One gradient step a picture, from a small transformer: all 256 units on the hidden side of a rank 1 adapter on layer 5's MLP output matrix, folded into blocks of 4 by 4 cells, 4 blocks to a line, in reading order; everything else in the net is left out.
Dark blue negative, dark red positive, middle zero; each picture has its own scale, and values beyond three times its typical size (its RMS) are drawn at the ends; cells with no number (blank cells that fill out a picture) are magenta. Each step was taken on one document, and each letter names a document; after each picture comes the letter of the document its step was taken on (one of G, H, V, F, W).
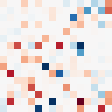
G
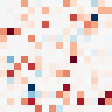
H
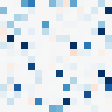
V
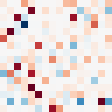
H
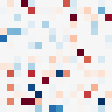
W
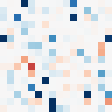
W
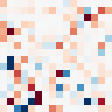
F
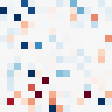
W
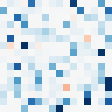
V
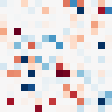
G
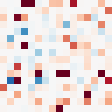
V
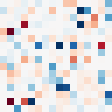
F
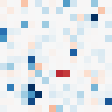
H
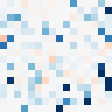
V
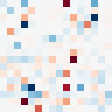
H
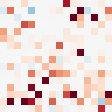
W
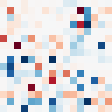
H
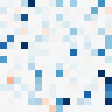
V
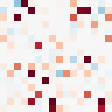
W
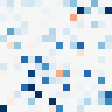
G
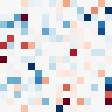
V
